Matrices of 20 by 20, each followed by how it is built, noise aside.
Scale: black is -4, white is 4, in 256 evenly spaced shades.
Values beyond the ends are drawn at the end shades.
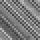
Toeplitz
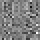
low rank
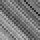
Toeplitz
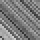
Toeplitz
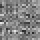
low rank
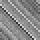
Toeplitz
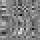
low rank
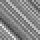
Toeplitz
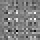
low rank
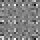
low rank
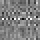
low rank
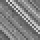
Toeplitz
